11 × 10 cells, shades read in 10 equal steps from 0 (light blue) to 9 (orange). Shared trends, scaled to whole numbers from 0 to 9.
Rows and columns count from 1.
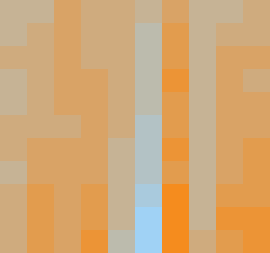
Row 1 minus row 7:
-1 -2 0 -1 1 2 -2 0 -2 -2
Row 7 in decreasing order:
8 7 6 6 6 6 5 4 4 2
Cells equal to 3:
5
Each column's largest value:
5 7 6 8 5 4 9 5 8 8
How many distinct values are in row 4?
5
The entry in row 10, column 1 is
5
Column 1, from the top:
4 4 5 4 4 5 5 4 5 5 5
